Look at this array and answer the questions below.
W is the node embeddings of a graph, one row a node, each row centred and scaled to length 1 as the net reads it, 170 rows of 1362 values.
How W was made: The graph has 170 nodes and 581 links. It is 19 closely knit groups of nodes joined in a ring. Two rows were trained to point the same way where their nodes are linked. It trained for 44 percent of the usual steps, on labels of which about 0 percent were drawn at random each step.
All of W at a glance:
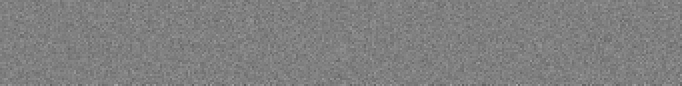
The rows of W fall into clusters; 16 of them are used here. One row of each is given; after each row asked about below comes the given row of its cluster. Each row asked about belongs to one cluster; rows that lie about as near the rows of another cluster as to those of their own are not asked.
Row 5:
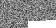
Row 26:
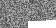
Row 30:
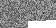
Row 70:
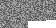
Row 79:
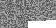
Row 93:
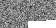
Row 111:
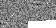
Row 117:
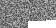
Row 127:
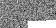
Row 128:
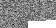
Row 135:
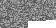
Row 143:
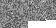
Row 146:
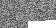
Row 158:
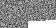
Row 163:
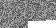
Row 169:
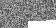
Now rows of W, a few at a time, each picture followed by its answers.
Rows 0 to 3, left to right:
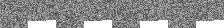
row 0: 127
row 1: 143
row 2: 30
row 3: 128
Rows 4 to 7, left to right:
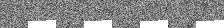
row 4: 79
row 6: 158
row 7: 163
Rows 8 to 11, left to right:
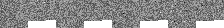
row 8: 146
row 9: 163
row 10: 143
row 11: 158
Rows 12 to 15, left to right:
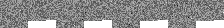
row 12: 93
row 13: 93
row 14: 158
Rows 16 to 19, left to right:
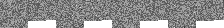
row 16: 163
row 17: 146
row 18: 70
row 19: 158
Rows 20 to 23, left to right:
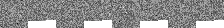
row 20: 26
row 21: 158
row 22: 143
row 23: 169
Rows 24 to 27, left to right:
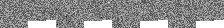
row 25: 93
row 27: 79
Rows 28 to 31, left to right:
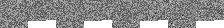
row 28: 93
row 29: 111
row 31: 5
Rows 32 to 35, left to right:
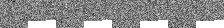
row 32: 169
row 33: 163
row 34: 158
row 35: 127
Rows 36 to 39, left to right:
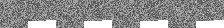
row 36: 163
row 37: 93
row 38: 93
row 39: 26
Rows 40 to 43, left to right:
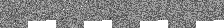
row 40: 30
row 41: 70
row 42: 146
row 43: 146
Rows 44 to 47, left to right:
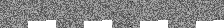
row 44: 70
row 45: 127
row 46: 143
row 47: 111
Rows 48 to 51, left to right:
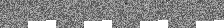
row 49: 93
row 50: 169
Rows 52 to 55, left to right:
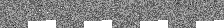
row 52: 26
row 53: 146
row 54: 93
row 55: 79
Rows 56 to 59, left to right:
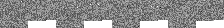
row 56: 30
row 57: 30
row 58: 117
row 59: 158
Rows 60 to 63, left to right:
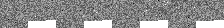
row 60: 146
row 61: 127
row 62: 5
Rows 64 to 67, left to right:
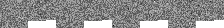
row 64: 93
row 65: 135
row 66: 30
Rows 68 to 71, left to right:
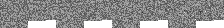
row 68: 111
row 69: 128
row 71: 158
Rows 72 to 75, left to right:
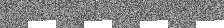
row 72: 158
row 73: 128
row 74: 128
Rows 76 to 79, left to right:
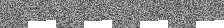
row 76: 5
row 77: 135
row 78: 70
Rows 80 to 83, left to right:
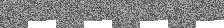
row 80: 135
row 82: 26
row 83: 135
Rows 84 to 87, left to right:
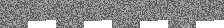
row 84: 117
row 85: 117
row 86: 158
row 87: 70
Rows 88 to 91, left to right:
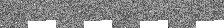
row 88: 30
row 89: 128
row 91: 169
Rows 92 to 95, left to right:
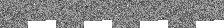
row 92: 30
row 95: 30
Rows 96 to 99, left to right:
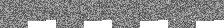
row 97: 169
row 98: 117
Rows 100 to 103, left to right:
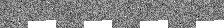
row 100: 70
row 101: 30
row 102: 163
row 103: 169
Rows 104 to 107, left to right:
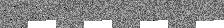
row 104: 117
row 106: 158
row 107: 79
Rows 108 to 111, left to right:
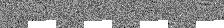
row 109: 93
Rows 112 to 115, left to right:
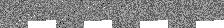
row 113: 111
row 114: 26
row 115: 79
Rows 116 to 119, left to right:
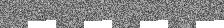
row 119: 70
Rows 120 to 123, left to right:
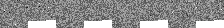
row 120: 117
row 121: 135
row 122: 26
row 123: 143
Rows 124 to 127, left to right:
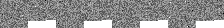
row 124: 5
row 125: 169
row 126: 5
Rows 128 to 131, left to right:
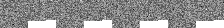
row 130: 127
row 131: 146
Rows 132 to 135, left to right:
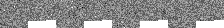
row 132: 117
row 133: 163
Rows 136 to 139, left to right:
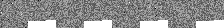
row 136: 146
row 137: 163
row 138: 79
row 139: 26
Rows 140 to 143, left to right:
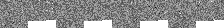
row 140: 70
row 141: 127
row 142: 79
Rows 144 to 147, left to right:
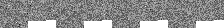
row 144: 143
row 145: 30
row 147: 143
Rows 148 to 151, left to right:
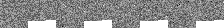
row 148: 128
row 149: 26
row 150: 135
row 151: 143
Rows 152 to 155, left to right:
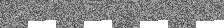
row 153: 111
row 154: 143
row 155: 127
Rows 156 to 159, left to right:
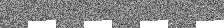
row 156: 135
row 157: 5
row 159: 5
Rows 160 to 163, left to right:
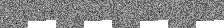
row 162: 26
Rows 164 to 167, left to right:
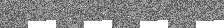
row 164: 30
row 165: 70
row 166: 146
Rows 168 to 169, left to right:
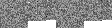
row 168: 169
